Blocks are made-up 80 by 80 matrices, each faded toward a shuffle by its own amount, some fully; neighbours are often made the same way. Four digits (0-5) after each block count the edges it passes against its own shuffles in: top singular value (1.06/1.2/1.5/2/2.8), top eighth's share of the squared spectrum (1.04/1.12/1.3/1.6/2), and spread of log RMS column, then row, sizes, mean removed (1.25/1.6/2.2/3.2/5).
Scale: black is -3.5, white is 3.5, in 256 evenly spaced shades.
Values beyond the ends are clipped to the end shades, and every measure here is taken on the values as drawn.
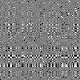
5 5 3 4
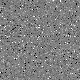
2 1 0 0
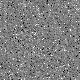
0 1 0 0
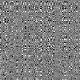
4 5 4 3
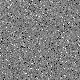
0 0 0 0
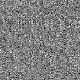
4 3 1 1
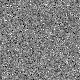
1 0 0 0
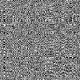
4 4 2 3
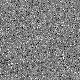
0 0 0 0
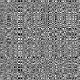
5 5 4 3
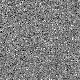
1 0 0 0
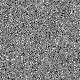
1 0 0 0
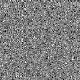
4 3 2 1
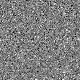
0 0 0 0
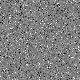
0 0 0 0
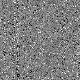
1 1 2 0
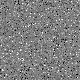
0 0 0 0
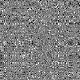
4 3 2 2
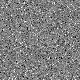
1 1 0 0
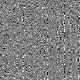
2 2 3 0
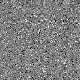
3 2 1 0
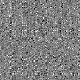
4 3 2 2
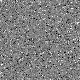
2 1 0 0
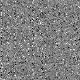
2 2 2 0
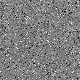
0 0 0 0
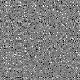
4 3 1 1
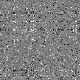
4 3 1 2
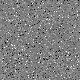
2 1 0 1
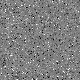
1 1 0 0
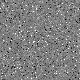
0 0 0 0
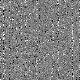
2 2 3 0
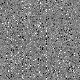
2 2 2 0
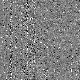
2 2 3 0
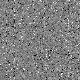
1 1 2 0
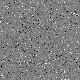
0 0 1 0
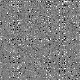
2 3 3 2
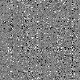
2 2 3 2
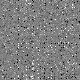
2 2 2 1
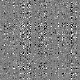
2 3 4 3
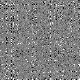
2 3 3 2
